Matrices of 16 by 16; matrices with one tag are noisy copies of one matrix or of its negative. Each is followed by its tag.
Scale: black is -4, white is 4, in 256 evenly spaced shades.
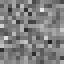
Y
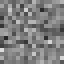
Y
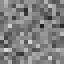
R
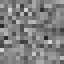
Y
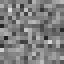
Y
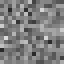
Y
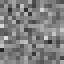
Y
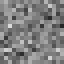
R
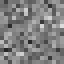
R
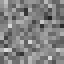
R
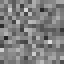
Y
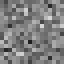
R
